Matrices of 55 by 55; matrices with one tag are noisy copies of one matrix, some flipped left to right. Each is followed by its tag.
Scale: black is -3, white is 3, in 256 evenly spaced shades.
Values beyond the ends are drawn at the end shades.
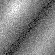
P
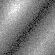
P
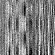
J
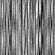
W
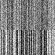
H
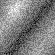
P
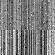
H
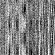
J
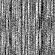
W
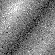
P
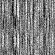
W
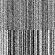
H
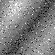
P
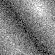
P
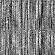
W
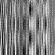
J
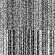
H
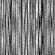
W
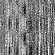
J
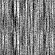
W
